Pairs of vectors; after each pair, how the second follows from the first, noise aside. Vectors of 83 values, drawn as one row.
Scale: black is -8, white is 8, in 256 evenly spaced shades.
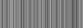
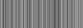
wrapped around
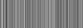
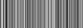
scaled up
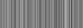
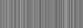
shrunk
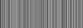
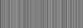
shrunk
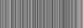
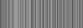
wrapped around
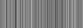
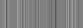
partly zeroed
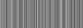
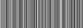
scaled up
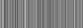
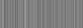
shrunk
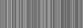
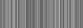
wrapped around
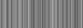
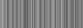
wrapped around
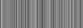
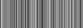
scaled up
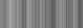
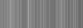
shrunk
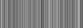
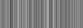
wrapped around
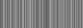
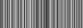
scaled up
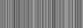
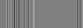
partly zeroed
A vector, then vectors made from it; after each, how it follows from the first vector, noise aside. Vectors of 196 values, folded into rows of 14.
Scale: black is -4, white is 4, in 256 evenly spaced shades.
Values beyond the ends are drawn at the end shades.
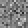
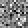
scaled up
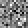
scaled up
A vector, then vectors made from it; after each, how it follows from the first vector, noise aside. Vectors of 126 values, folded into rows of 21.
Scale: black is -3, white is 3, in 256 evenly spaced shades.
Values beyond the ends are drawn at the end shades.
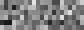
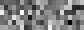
reversed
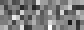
reversed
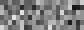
reversed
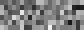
reversed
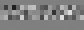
partly zeroed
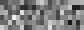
reversed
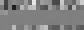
partly zeroed
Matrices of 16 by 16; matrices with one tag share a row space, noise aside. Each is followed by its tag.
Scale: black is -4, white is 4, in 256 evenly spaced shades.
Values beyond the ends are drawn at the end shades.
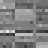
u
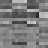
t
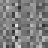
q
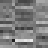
u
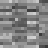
t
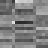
u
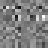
q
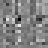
q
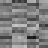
t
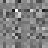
q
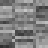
u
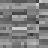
t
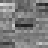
u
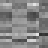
t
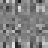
q
